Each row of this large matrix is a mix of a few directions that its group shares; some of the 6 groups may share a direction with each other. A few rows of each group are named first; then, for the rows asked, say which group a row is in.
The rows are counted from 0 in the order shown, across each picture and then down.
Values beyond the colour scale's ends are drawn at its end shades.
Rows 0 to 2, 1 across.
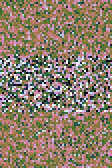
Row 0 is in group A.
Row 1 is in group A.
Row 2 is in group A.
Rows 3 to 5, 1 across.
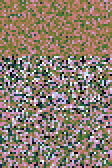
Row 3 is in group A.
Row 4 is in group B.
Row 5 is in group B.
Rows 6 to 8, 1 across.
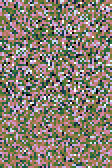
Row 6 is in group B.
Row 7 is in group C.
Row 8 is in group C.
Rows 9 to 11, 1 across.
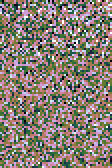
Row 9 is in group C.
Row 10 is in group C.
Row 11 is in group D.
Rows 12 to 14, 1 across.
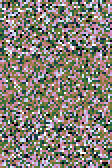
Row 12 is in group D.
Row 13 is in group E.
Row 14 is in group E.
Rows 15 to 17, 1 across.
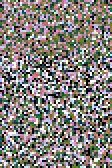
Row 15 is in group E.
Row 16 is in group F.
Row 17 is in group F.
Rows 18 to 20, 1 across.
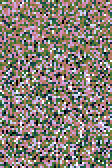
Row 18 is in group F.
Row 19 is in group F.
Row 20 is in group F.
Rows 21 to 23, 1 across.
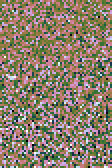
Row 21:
E
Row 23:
A
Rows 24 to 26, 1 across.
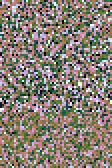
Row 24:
B
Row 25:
B
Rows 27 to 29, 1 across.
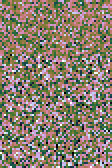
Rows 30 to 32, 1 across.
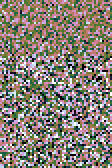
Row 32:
C
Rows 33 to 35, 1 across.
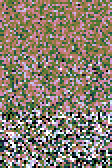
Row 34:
D
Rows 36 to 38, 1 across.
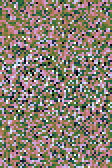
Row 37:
C
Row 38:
B
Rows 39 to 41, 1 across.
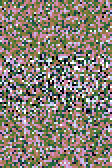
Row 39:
C
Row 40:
A
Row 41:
D
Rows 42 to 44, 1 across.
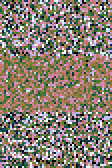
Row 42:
F
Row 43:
E
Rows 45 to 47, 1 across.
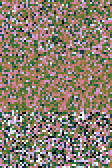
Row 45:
C
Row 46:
B
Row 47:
B
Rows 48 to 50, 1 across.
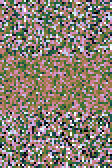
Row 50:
F
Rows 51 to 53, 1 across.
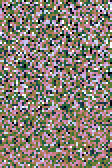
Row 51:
F
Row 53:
E
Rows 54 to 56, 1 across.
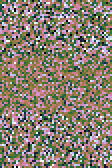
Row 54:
E
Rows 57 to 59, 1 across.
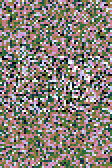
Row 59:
D
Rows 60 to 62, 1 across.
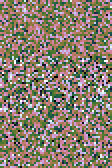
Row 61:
B
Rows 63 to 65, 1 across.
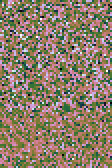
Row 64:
D
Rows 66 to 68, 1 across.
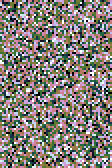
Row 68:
D
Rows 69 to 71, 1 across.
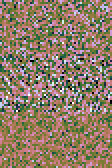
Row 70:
B
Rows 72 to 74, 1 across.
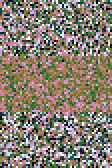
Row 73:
D
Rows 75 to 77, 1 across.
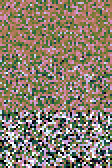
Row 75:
A
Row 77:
D
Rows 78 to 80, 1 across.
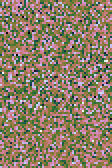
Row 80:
D
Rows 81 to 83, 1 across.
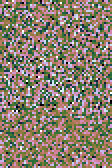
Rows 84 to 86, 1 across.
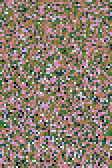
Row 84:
D
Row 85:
E
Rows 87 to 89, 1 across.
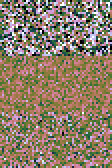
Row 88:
C
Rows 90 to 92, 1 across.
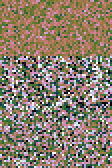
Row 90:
E
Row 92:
A
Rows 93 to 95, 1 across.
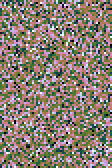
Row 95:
E
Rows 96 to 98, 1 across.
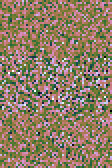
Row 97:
A
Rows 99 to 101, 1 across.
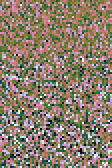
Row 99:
B
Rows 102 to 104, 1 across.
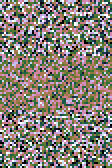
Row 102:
F
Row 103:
F
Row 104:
D
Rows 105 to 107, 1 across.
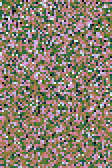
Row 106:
E
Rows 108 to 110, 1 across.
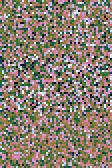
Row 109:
E
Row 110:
F
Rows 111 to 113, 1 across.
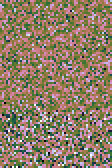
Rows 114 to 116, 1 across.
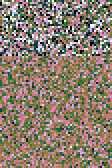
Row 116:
E
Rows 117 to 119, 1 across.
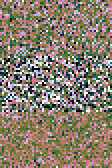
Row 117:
B
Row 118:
A
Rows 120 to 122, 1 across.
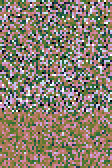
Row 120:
A
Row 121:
F
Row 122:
F
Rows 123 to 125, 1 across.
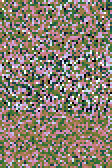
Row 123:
C
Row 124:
C
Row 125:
D
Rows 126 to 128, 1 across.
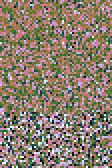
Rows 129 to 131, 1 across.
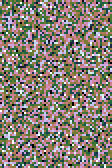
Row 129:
B
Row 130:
D
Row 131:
F
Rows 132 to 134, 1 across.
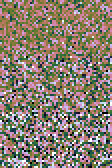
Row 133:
D
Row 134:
A
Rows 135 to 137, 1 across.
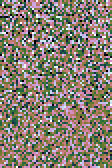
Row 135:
A
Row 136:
D
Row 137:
F
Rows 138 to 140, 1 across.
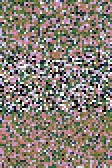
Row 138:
F
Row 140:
A
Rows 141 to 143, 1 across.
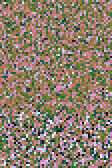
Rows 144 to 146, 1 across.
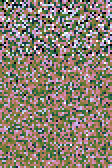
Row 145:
C
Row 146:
A
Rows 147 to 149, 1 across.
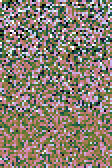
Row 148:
F
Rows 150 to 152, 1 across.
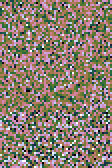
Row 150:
A
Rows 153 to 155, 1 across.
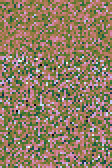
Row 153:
B
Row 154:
C
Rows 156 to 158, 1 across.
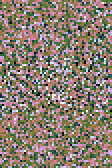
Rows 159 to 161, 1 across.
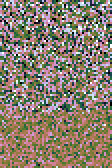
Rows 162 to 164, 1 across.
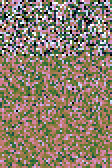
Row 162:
A
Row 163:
B
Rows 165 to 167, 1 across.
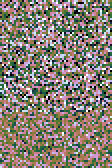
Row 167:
B
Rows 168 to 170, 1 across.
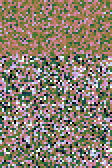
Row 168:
C
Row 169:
F
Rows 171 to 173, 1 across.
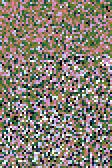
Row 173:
A
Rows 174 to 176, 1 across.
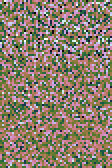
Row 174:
F
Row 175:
A
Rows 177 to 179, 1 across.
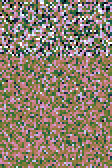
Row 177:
F
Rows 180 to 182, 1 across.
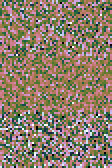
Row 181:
A
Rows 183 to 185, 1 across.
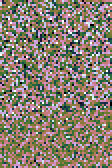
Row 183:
B
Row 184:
D
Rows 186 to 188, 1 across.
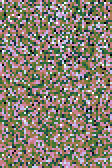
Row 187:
C
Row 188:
D
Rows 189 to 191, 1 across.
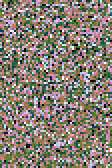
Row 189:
D
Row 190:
F
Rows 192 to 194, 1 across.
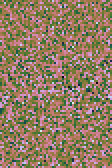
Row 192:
F
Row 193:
B
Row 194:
D
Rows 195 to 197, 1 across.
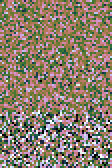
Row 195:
D
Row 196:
E
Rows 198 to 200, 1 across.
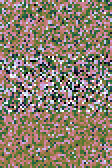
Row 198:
C
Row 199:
C
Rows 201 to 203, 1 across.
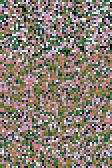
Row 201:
D
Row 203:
C
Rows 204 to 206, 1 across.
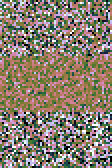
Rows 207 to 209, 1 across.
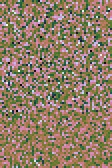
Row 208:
A
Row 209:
C
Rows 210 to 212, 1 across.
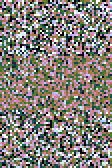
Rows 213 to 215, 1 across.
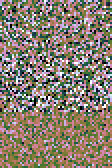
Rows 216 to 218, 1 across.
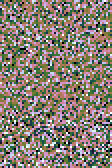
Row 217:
C
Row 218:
E
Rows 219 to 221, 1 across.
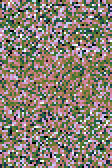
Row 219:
D
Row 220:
F
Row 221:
B
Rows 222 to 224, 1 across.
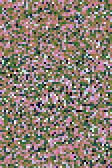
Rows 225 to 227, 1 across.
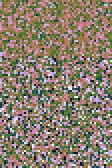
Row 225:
B
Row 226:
B
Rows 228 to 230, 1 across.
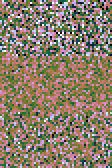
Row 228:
A
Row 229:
D
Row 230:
E
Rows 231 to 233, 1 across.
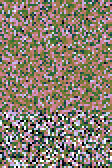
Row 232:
B
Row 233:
F
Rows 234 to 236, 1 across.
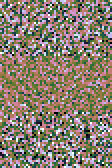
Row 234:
F
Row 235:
A
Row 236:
F
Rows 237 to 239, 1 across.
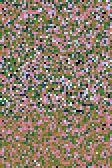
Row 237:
C
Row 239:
C
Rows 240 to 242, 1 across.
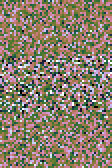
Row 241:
D
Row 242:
B
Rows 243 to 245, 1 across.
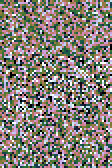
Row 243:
D
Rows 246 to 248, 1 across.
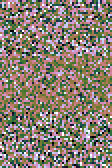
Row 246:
D
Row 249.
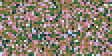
